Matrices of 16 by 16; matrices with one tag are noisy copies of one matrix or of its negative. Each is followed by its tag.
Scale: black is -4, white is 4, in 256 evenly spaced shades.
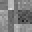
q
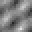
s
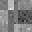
q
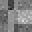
q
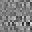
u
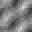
s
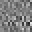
u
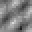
s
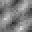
s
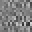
u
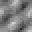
s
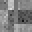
q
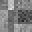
q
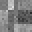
q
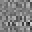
u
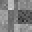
q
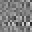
u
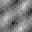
s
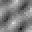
s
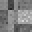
q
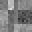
q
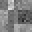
q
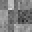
q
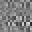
u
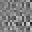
u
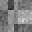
q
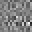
u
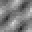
s
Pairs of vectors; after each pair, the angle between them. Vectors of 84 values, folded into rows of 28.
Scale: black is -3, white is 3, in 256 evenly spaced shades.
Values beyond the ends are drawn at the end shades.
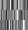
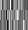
nearly parallel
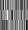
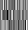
nearly opposite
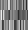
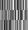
orthogonal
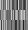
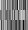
nearly parallel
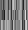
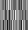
partly opposed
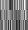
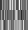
partly opposed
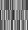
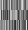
orthogonal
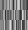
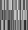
orthogonal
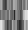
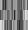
nearly parallel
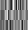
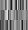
nearly parallel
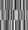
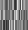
partly aligned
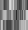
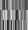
partly aligned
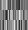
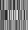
partly aligned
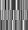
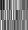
partly opposed
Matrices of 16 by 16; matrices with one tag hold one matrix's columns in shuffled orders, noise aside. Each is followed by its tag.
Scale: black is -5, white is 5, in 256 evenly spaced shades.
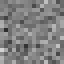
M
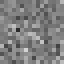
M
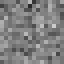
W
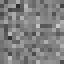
W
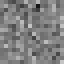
W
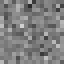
W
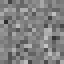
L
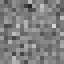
W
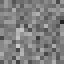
L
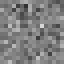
W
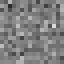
W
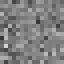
L
